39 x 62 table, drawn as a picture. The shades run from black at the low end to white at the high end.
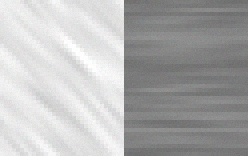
The table splits into one row of 2 panels. Panel 1,1: very high, slanting down to the right, faint in contrast. Panel 1,2: middling, streaked across, faint in contrast.
